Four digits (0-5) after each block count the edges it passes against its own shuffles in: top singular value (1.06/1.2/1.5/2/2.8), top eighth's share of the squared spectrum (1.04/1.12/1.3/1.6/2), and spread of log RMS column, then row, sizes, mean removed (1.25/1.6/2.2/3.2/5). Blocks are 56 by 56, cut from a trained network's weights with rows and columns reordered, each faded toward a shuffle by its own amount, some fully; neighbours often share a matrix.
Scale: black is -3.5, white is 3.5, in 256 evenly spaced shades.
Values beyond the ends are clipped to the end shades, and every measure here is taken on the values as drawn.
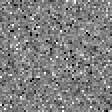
0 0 0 0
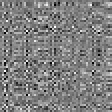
4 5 3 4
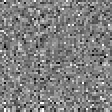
3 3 1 2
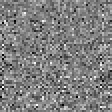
3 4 2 2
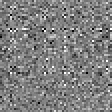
4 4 2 2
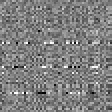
4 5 1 3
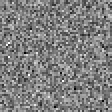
0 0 0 0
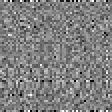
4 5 1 3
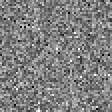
0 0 0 0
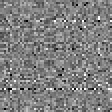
3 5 1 3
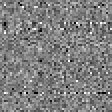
3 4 1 2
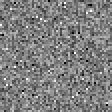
1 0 0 0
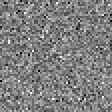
2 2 0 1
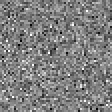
2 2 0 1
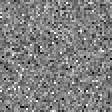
0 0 0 0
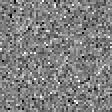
1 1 0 0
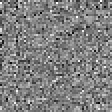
3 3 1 1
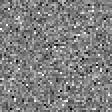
1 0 0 0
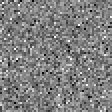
0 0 0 0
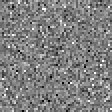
2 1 0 0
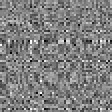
4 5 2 3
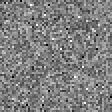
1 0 0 0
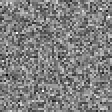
1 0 0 0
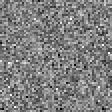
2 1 0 0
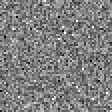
0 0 0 0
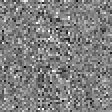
3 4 2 2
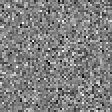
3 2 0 0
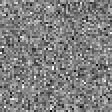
2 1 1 0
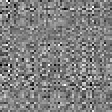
4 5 3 3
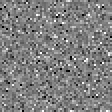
2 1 0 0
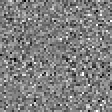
3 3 2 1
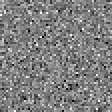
2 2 0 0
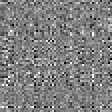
4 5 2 3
